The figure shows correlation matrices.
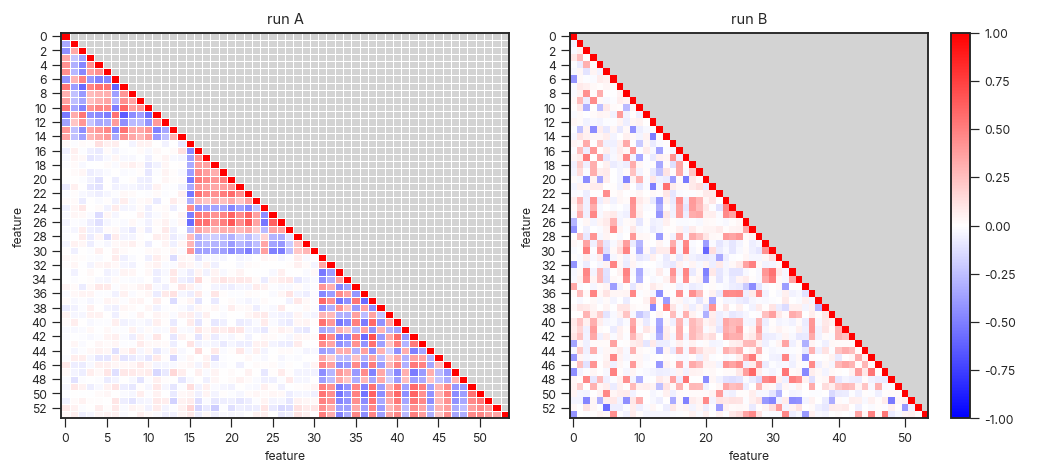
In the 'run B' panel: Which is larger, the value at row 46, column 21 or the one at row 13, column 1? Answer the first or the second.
the first
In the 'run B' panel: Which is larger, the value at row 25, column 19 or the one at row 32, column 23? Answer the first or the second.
the first
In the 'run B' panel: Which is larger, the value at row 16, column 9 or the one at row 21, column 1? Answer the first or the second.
the first
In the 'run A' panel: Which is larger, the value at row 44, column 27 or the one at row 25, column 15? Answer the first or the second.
the first
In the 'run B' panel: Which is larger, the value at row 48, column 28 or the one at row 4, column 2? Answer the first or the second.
the second
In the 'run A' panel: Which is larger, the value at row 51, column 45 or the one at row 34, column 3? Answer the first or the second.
the first
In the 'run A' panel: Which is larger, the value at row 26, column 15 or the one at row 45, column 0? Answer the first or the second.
the second
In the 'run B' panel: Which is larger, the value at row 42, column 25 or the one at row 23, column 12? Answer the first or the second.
the first
